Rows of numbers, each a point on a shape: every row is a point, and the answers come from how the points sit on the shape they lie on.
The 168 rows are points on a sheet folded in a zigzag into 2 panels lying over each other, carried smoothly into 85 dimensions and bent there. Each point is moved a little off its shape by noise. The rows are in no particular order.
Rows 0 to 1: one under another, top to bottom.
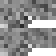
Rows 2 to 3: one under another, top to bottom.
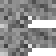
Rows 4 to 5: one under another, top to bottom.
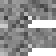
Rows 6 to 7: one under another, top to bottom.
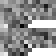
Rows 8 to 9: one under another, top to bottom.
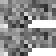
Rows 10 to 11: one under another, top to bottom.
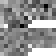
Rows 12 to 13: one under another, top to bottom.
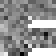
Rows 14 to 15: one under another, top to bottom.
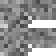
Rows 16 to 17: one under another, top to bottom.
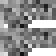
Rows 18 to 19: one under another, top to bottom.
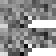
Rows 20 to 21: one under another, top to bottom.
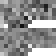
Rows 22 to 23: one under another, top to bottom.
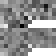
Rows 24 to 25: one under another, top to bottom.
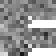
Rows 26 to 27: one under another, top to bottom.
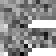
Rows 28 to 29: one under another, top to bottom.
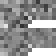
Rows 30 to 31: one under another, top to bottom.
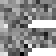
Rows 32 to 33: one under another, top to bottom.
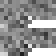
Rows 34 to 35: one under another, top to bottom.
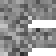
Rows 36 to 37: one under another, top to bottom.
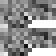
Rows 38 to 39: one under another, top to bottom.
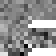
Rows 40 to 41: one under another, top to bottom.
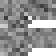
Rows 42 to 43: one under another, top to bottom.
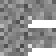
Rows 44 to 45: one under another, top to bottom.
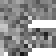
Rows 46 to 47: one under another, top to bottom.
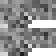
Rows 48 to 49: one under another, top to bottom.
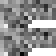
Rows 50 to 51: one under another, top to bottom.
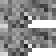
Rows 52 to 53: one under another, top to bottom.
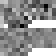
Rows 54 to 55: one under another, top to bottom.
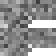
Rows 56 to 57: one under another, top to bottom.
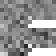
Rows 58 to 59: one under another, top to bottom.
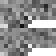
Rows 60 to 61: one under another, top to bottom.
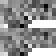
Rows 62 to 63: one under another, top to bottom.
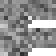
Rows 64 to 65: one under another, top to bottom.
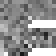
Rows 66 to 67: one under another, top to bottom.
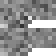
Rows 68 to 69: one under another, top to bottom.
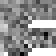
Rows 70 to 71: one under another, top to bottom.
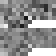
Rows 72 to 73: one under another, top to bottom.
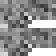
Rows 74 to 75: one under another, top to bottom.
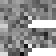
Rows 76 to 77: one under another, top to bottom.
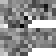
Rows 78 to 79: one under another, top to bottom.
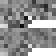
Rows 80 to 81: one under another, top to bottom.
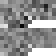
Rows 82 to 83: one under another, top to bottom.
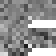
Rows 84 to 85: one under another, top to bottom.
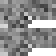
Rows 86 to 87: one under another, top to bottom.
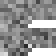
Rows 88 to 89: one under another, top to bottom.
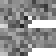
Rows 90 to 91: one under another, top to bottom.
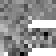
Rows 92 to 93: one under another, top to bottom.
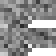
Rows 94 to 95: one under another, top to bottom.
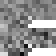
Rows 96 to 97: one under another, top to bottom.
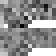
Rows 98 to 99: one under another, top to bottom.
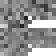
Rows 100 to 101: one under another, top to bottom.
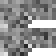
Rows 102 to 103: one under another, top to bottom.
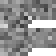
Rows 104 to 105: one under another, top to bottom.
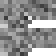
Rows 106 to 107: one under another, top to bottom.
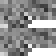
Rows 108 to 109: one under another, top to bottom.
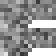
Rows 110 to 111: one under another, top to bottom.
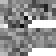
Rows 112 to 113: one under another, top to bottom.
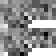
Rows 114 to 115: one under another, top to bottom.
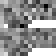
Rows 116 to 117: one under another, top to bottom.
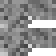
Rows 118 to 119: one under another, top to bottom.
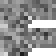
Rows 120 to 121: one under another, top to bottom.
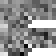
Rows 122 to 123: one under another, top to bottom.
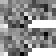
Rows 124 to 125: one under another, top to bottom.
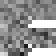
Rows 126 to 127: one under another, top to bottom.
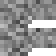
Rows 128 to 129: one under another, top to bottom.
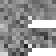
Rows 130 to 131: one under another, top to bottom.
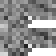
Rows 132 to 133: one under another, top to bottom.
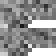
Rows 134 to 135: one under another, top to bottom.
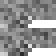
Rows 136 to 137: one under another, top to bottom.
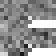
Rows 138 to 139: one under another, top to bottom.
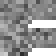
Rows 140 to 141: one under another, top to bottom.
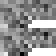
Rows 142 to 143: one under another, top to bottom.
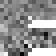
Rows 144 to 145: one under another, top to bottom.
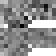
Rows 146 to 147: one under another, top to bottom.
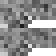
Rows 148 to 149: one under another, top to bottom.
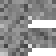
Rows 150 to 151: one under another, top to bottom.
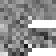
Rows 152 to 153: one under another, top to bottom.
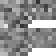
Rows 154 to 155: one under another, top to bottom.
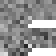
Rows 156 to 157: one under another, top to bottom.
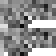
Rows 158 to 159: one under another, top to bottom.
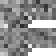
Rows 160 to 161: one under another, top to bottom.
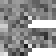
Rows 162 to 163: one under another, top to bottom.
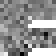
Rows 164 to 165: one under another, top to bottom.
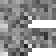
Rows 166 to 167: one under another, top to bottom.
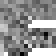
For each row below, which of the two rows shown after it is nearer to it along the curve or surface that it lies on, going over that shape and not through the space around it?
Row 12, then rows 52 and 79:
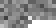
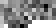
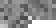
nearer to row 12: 79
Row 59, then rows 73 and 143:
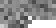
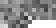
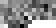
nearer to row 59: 143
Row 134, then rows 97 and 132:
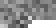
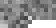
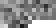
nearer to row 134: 132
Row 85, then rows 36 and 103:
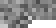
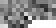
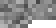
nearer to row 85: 103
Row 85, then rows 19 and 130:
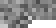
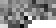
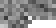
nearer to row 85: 130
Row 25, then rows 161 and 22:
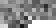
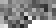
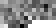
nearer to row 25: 22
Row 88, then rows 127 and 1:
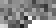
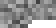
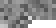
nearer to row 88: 127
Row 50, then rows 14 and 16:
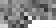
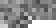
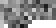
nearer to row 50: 14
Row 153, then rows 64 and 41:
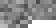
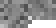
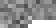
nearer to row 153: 64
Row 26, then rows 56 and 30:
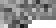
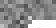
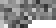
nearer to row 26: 56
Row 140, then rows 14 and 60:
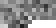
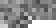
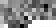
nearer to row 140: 60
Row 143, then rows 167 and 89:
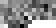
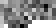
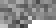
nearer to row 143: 167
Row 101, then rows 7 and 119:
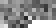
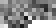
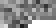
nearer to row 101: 7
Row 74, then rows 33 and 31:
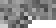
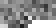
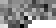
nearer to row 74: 31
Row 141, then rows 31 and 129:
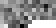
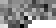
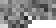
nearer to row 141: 31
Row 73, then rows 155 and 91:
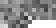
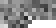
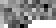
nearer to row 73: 155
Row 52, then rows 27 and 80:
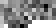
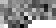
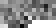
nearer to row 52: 27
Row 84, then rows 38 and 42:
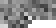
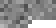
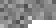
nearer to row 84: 38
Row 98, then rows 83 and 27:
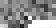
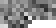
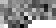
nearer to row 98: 27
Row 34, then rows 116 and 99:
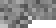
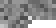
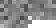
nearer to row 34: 116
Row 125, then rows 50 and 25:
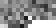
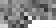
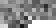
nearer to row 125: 25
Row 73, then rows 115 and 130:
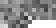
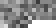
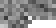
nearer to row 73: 115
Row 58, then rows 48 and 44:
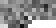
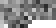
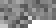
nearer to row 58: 48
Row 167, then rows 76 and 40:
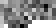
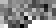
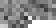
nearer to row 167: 76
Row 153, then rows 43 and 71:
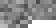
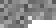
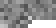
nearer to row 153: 71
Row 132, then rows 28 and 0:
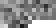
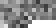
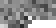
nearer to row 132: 0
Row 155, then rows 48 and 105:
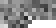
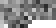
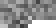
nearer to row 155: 48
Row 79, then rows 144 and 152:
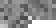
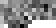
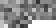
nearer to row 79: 152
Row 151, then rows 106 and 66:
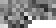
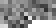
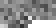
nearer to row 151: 106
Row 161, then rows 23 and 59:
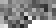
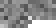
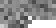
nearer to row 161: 23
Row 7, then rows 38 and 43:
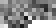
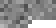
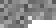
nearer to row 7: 38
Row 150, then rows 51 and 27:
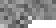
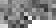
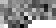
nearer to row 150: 27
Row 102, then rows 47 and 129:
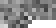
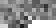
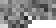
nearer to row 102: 129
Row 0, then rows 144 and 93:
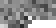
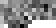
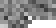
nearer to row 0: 144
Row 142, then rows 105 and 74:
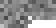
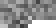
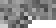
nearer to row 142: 105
